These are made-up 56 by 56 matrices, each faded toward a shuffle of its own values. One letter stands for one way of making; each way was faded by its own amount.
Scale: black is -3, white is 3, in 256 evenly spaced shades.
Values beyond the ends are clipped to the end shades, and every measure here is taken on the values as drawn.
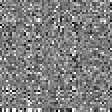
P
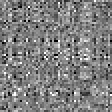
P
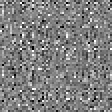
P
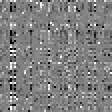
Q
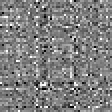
P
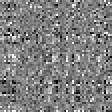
P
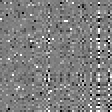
Q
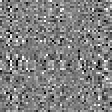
P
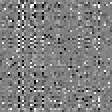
Q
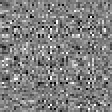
P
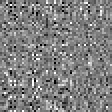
P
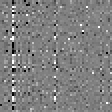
Q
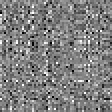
P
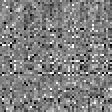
P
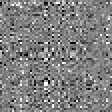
P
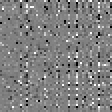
Q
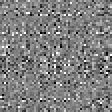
P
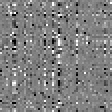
Q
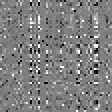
Q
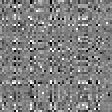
Q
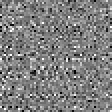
P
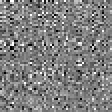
P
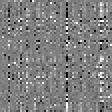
Q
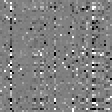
Q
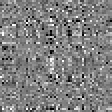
P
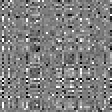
Q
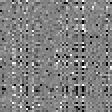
Q
